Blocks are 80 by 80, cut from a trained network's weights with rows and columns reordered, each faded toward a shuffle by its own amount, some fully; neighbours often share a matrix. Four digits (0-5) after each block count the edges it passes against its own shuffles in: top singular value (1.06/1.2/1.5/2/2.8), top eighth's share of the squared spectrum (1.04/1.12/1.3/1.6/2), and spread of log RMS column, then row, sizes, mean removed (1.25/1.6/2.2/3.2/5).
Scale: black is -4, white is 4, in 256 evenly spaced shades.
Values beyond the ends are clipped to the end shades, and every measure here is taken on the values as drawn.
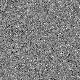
0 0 0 0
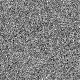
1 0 0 0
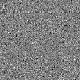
3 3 0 2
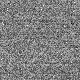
2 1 0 0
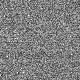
1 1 0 0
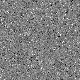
0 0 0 0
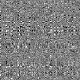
4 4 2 3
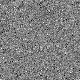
2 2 0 1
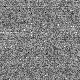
2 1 0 0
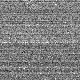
4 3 0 2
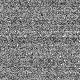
3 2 0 1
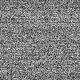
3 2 0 0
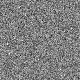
0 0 0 0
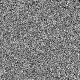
1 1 0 0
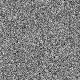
0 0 0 0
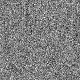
1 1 0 0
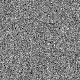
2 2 0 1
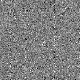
3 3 2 1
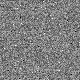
0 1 0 0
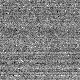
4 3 0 1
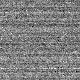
4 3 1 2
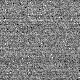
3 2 1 0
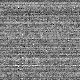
4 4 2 2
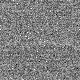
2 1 0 0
